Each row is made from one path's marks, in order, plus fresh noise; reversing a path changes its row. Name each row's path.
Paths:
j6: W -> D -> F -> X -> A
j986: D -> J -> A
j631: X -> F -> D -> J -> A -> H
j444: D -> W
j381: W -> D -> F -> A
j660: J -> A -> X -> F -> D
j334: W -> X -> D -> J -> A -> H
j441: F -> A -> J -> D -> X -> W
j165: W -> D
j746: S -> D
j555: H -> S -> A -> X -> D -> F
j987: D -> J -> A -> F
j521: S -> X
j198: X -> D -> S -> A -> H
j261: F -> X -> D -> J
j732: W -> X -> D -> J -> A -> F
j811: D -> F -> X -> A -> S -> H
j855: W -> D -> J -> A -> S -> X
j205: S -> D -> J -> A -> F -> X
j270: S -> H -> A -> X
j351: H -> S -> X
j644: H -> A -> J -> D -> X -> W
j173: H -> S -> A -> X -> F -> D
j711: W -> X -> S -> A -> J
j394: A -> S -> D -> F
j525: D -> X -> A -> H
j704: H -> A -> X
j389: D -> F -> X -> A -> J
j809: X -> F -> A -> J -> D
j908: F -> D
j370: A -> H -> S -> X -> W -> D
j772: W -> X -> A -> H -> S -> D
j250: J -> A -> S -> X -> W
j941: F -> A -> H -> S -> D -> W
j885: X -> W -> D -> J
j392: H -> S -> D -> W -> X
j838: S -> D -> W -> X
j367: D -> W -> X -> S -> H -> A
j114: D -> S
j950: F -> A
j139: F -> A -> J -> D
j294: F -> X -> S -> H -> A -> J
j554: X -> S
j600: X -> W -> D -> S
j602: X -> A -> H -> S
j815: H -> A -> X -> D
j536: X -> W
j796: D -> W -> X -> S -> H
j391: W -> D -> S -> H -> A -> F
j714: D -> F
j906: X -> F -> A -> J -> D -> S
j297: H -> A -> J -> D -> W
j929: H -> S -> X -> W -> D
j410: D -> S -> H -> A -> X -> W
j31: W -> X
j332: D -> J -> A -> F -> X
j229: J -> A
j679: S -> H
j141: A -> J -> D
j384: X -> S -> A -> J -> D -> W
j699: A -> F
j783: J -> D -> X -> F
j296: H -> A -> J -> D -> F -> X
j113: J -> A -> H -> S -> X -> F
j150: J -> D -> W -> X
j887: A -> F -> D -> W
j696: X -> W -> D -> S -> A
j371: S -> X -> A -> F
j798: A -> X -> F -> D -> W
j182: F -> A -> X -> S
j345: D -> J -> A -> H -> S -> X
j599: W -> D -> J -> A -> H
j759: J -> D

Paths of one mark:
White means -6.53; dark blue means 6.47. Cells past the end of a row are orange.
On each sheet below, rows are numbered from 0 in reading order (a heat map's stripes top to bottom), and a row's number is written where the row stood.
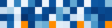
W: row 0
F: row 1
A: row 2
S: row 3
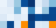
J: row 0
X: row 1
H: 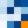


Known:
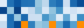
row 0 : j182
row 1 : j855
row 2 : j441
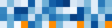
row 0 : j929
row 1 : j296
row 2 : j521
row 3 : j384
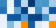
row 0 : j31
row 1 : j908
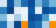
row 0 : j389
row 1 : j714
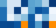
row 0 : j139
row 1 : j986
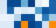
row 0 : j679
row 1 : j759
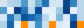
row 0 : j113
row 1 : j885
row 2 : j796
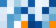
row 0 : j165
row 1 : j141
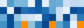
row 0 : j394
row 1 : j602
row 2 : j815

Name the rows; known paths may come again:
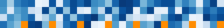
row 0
j205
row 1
j141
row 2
j182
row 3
j908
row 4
j950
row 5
j631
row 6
j714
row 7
j554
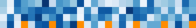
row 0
j250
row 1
j114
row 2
j986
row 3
j929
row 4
j113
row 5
j294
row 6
j384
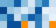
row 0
j798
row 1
j885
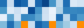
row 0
j441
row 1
j261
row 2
j772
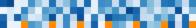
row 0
j746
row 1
j345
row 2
j410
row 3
j644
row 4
j173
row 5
j855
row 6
j732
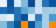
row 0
j602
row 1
j332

